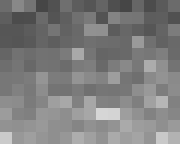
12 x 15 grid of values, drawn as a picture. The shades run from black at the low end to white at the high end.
No row or column stands out. There is an overall slope up to the bottom. There are no regular stripes. On average the colour sits 50% of the way up the scale. The middle left is the smoothest part.
